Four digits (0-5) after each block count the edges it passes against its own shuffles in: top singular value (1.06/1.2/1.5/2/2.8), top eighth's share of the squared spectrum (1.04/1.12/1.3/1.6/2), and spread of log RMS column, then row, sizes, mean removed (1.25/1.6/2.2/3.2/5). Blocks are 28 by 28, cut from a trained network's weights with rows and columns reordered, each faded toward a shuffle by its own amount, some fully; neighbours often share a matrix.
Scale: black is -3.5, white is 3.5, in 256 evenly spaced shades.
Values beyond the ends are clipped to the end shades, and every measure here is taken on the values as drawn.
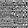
3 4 2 0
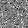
1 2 1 0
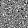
0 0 0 0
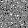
0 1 0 0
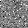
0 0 0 0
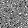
0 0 0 0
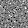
0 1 0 0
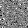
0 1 0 0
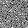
0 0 0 0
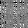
3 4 3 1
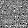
1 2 1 0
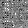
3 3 2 0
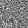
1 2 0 1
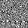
2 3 0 1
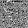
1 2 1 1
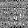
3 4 2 1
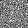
1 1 0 0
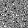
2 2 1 1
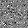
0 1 1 1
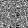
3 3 1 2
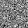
2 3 0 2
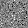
0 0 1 0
